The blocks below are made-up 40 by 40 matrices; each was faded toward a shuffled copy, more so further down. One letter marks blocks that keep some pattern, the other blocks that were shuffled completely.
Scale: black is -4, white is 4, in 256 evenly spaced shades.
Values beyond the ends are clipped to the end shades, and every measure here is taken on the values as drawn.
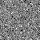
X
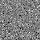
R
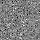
R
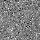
X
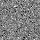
X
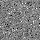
X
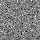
X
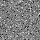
X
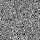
R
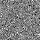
R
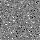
X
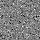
X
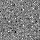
X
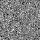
R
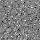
R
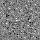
R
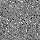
R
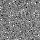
R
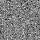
R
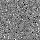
X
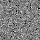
R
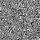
X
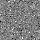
R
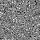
R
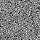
R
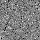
X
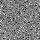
X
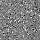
R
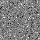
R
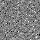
X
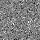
X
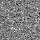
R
